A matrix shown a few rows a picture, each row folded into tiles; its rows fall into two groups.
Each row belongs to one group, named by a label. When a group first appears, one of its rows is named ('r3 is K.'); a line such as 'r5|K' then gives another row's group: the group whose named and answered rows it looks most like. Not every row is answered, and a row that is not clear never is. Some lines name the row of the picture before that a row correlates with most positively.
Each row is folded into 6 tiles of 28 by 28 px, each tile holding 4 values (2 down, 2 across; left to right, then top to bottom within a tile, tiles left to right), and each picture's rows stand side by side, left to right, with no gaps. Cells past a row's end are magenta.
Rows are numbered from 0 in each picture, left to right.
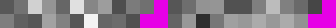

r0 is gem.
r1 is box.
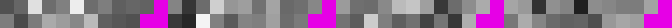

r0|gem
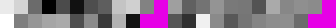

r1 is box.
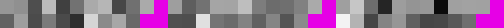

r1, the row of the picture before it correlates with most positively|1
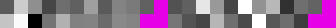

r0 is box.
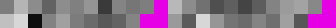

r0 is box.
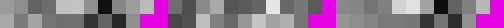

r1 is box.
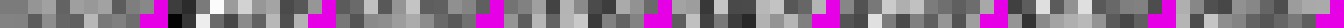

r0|gem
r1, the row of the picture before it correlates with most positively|1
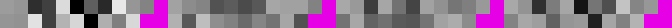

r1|box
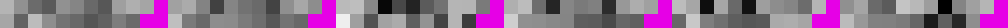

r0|box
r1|box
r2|box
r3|box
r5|box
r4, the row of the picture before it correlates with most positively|2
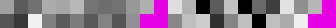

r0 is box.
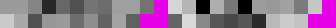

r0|box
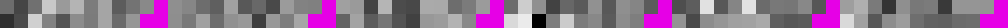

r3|box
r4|gem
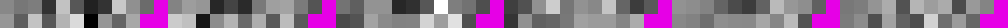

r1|box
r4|box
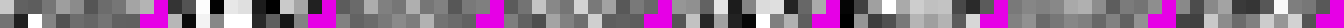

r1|gem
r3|gem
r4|gem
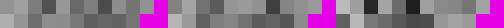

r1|box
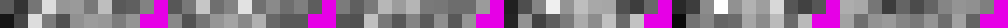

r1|gem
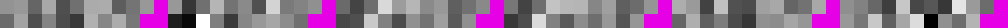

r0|gem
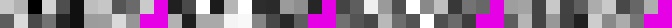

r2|gem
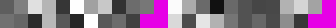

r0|gem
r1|box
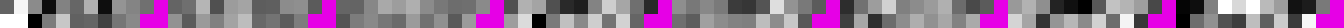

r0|box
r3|box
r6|box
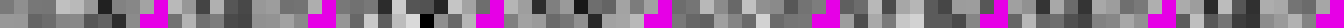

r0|box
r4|gem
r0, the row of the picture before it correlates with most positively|0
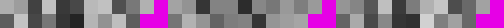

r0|gem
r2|gem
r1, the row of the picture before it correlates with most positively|3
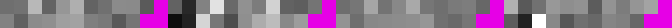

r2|gem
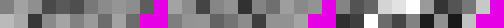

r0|box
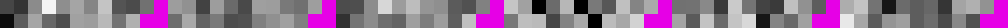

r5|box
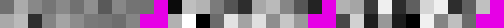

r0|box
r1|box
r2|gem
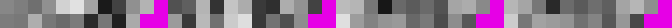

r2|box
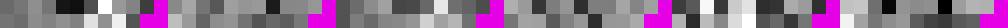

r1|box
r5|box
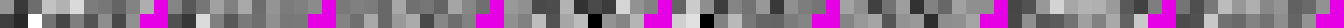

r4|box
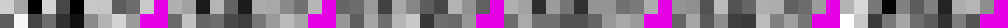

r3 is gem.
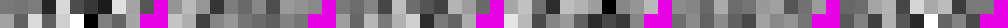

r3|box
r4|gem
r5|gem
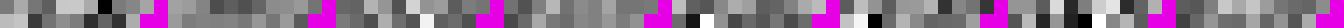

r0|box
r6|gem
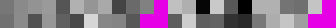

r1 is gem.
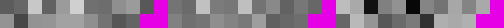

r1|gem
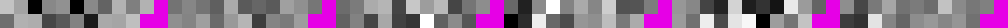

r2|gem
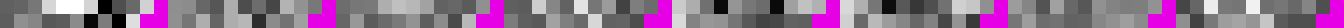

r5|box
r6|gem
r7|gem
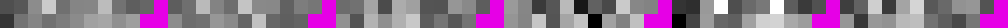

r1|gem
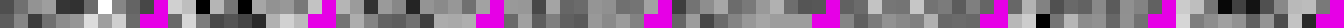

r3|gem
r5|gem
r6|box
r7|box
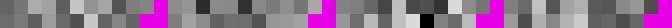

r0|gem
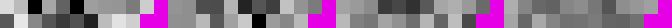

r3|box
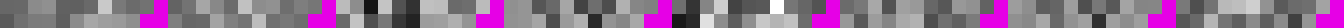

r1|gem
